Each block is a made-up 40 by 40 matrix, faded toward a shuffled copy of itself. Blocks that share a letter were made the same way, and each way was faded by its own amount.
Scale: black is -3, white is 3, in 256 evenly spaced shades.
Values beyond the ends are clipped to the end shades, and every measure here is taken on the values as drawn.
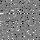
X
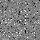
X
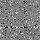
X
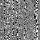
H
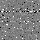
X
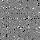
X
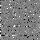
X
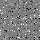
X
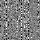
H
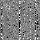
H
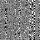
H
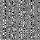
H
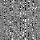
H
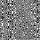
H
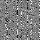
H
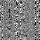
H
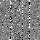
H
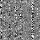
H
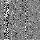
H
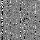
H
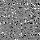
X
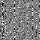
H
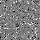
X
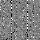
H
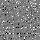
X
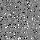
X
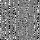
H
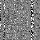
H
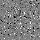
X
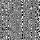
H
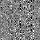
H
